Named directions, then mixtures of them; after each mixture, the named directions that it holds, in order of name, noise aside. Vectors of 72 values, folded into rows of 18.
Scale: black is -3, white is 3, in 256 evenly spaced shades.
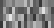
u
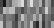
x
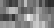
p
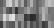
p, u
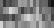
p, x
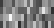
u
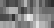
p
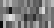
p, u, x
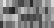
p, x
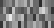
u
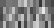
p, u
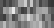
p, u, x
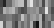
x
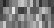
p, u, x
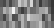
p, u, x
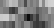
p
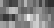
p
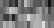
p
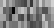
p, u, x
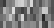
u, x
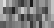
p, u, x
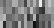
p, u, x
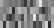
u
